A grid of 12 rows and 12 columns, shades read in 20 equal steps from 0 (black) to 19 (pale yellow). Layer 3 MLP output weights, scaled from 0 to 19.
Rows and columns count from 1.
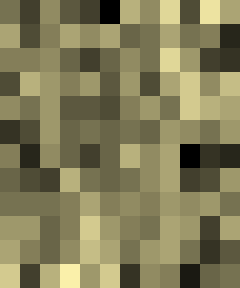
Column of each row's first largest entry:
11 1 9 10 10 3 7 4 5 5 5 4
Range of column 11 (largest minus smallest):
14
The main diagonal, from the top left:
9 6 11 10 7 8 14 11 12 12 4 9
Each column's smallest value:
4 3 5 7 5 0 4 6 9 0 4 3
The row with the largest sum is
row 4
